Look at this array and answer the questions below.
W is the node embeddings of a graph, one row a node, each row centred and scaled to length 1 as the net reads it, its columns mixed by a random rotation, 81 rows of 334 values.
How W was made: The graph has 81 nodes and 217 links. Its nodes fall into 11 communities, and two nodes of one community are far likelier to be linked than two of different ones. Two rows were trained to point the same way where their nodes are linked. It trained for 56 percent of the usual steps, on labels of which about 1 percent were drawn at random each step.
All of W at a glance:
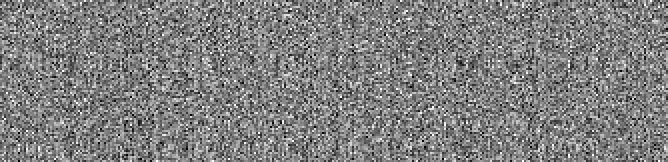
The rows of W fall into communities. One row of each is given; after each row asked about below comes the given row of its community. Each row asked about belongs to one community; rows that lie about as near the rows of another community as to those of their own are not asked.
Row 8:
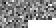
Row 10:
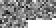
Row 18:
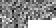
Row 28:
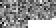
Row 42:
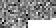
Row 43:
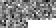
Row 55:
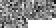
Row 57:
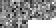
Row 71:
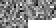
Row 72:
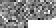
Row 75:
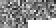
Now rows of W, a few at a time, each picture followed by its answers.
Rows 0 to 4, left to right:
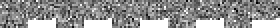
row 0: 55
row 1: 43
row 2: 43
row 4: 18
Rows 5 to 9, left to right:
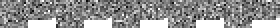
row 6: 28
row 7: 42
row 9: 28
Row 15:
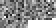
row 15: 18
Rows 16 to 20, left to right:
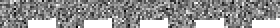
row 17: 8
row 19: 55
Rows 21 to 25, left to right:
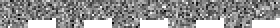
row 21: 18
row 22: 75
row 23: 43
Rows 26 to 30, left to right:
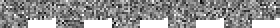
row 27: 57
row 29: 71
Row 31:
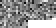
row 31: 28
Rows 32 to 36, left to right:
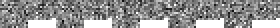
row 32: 42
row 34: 18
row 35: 55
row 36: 10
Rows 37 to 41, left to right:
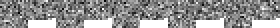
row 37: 71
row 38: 42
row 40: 72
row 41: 43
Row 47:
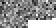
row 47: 71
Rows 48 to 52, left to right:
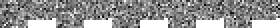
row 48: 10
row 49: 55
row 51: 28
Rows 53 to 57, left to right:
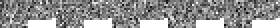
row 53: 71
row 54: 10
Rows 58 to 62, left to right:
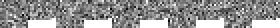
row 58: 42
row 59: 71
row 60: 18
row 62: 8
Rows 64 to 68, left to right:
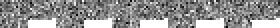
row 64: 57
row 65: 75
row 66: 55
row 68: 55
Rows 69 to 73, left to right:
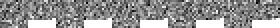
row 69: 10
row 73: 71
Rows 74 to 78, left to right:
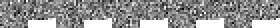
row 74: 72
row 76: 43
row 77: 42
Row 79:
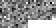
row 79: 18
